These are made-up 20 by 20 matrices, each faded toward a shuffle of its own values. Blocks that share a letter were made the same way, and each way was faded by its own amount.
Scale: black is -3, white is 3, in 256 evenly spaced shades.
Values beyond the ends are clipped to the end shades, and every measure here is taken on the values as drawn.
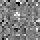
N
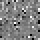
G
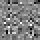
N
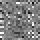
N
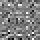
N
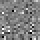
N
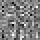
N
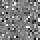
G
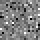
G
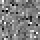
G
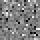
G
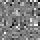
N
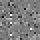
G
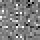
G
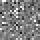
G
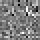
N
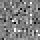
G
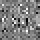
N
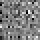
N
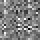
N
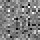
N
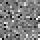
G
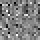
N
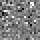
G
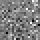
G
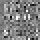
N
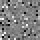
G
